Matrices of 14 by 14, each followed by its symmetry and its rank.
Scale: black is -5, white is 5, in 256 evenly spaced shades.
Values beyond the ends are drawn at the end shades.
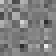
symmetric, rank two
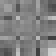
symmetric, rank two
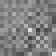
symmetric, rank three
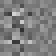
neither, rank two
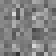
neither, rank three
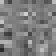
neither, rank three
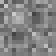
symmetric, rank three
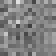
neither, rank three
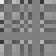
symmetric, rank one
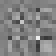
symmetric, rank two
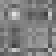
symmetric, rank two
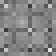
symmetric, rank three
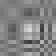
symmetric, rank one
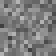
neither, full rank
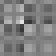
symmetric, rank one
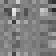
neither, rank two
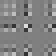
symmetric, rank one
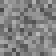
neither, full rank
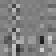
neither, rank two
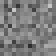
neither, rank three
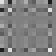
symmetric, rank one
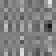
neither, rank two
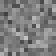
neither, full rank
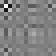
symmetric, rank two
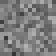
neither, full rank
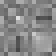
symmetric, rank three
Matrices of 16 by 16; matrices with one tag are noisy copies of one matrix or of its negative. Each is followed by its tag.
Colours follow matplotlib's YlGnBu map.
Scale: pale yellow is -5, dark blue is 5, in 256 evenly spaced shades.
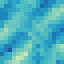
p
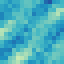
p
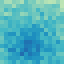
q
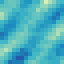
p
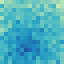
q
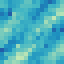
p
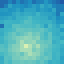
q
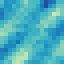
p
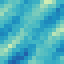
p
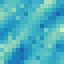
p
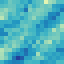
p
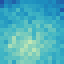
q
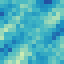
p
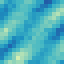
p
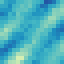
p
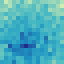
q
